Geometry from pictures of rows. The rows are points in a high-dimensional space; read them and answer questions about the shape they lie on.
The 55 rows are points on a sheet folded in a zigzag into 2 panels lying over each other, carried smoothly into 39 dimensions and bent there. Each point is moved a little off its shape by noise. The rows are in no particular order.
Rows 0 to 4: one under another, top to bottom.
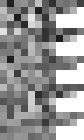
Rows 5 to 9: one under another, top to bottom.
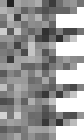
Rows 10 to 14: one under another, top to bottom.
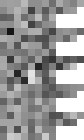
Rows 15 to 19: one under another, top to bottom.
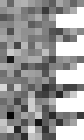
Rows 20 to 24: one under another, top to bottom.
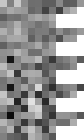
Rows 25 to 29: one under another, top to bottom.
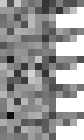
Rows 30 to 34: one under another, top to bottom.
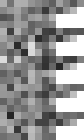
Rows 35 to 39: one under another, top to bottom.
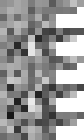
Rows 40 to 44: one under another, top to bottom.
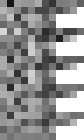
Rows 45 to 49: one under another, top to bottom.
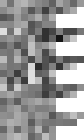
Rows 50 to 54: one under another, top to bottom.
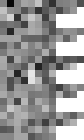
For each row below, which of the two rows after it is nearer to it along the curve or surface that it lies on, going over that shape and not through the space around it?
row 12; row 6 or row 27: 6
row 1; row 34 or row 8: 34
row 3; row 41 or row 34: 41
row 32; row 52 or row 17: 52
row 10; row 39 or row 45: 45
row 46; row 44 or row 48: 48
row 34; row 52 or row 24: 52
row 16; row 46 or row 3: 46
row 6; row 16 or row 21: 21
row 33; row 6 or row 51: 51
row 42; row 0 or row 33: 0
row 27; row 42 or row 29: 29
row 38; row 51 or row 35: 51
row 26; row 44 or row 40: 44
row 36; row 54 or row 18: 18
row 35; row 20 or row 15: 20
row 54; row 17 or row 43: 17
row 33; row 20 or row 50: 50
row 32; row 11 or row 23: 23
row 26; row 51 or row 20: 51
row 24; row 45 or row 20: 45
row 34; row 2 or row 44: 2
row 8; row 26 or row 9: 26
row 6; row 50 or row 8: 50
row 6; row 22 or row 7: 22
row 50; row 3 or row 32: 32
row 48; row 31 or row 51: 31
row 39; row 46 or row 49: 46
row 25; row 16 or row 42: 42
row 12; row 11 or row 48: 48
